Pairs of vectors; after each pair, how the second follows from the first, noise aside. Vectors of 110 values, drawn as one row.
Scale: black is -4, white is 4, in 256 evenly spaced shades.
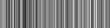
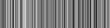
negated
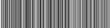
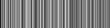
negated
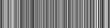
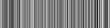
negated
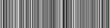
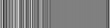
partly zeroed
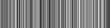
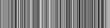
negated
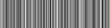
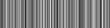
negated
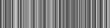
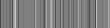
partly zeroed
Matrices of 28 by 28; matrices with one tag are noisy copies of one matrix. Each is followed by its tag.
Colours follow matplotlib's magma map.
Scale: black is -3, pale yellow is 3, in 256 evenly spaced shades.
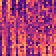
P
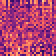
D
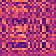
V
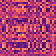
V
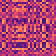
V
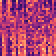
P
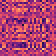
V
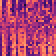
P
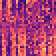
P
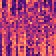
P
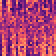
P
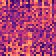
D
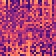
D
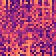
D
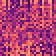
D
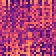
D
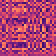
V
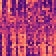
P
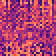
D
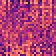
D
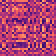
V
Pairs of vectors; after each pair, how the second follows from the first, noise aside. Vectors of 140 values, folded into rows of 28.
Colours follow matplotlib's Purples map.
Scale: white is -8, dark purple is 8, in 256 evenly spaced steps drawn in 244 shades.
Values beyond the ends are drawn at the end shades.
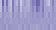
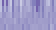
copied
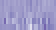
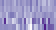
scaled up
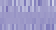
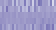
copied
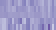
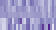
scaled up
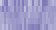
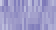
copied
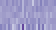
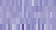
copied
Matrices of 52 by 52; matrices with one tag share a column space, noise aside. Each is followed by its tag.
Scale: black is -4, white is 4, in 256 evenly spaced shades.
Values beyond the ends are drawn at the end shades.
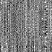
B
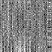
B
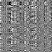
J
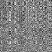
J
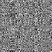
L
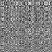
J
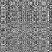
J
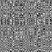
L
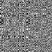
L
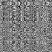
J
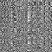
J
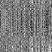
B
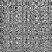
J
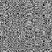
L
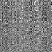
J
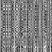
B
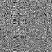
L
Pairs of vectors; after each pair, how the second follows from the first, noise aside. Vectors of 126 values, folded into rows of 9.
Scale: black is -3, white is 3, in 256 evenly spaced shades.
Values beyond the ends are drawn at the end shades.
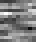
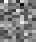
shuffled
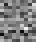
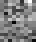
shuffled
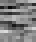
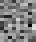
shuffled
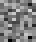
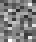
negated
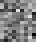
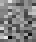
shuffled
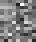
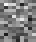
shuffled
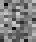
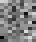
shuffled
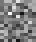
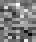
shuffled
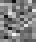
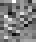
negated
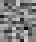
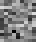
shuffled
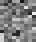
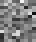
negated
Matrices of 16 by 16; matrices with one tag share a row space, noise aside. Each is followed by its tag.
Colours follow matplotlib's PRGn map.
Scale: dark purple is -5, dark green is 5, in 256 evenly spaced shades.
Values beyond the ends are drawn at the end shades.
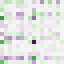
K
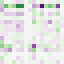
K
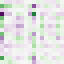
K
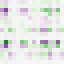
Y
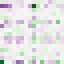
K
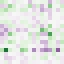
Y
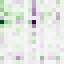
K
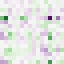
Y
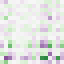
Y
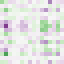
Y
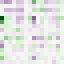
K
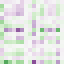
K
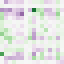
K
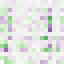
Y
